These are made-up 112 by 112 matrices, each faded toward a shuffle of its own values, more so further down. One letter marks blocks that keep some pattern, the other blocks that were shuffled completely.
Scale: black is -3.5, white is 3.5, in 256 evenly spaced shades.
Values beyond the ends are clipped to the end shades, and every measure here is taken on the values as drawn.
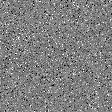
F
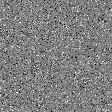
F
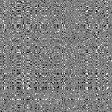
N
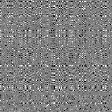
N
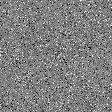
F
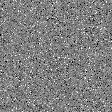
F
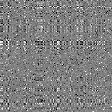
N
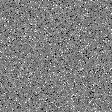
F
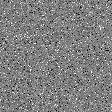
F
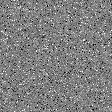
F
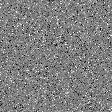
F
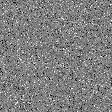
F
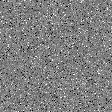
F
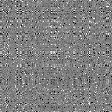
N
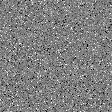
F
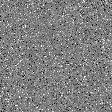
F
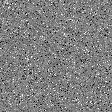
F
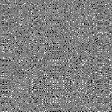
N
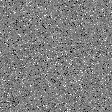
F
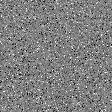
F
